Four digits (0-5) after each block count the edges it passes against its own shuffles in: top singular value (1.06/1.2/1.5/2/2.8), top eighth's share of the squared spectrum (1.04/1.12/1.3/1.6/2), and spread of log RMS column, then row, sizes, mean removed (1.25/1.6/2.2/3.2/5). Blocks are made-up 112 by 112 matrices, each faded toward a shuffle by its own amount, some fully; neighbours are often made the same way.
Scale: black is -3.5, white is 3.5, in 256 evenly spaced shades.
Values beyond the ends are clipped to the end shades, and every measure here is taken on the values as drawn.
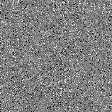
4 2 2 0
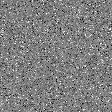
0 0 0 0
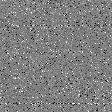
4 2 0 1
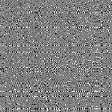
5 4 2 3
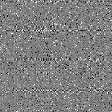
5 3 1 2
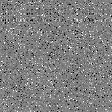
4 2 1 1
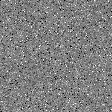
0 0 0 0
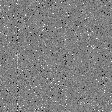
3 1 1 0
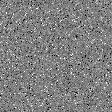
1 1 0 0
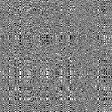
5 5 4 3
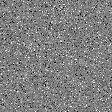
2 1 0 0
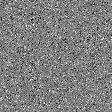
0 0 0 0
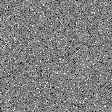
0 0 0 0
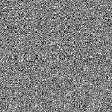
4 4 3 2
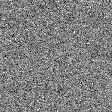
0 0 0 0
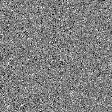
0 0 2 0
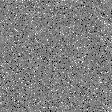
2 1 0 0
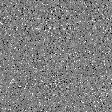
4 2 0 1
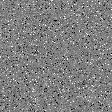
2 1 0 0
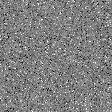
2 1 0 0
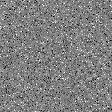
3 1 0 0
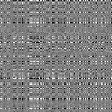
5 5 4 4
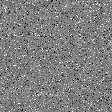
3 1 0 0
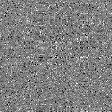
4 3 1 2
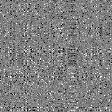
4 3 2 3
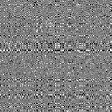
5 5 3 4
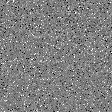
2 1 0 0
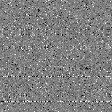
4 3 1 2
